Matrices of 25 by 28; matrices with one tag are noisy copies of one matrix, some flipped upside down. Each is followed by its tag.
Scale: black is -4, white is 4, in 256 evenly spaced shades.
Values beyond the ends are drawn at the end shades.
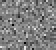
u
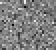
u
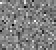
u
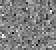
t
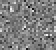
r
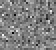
t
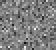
u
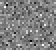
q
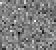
u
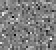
t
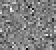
r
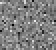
u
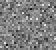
q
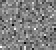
u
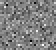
q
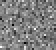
u
